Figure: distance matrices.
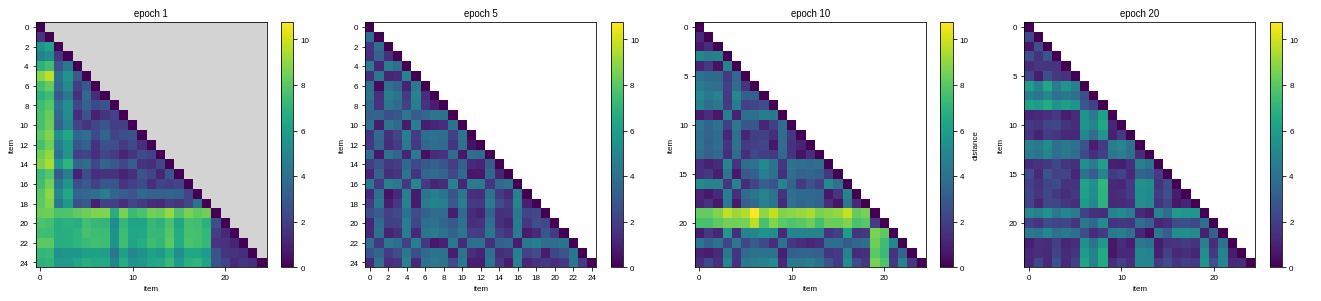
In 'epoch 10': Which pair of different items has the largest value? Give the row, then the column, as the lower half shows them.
19, 6
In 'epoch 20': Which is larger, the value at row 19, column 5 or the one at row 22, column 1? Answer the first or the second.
the first
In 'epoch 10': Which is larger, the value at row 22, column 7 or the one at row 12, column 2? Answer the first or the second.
the second
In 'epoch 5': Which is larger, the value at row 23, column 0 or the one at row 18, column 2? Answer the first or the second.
the first
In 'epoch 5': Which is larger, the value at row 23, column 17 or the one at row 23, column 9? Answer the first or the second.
the first
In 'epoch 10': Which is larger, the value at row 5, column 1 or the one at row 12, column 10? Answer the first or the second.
the first
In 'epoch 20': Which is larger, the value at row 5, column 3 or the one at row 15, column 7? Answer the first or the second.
the second
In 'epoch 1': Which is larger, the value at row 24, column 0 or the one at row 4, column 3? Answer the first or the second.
the first
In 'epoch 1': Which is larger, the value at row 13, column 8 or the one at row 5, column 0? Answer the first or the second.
the second
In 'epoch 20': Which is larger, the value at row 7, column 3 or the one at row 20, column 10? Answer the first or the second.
the first
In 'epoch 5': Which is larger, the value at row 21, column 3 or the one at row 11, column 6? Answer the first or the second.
the second
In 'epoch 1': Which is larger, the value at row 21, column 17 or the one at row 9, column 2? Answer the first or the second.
the first
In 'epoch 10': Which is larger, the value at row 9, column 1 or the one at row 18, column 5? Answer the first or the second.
the second
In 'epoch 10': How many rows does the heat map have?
25
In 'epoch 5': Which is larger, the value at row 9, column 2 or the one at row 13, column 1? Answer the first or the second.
the first
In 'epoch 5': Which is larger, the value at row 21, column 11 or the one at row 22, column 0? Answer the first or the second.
the second
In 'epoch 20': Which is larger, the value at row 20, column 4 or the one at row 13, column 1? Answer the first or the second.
the second
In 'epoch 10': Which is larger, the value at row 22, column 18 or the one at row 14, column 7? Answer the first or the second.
the second
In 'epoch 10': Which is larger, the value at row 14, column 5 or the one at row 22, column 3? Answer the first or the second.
the first
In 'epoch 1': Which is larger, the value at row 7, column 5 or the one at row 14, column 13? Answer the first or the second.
the first
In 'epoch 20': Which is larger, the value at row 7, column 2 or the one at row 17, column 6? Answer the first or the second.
the second
